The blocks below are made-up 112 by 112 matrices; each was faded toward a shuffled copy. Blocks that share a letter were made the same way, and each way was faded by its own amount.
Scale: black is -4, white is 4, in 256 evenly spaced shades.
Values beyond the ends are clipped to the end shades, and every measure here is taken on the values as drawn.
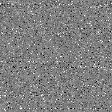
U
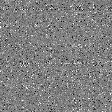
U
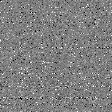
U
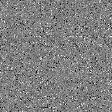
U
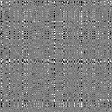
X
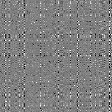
X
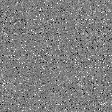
U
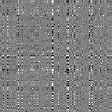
X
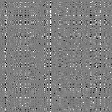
X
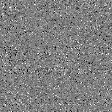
U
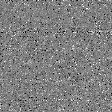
U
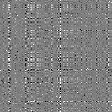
X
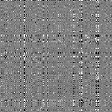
X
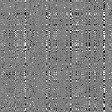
X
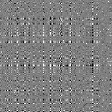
X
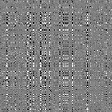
X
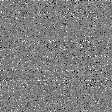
U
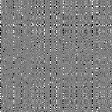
X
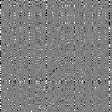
X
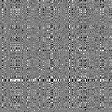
X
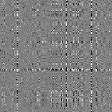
X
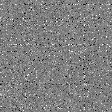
U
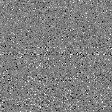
U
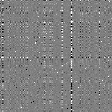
X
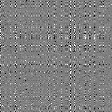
X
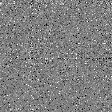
U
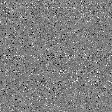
U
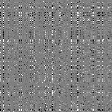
X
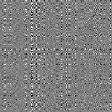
X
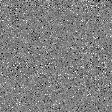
U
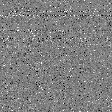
U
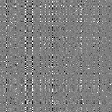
X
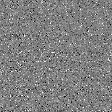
U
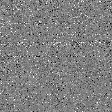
U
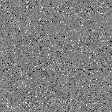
U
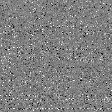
U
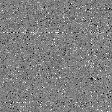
U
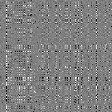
X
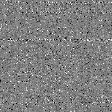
U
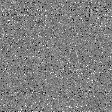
U
